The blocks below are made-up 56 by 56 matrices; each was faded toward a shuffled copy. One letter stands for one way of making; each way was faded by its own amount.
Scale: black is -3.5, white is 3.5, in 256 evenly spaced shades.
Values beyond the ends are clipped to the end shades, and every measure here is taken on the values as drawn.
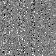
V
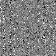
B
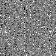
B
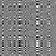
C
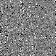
B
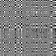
C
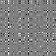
C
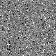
B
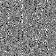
B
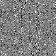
B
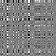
C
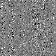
V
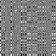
C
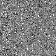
B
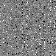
V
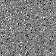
V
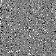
V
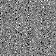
B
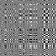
C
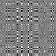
C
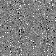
V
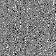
V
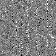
B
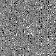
B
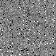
V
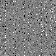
V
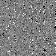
V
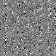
V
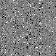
V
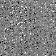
V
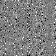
V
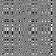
C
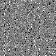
B
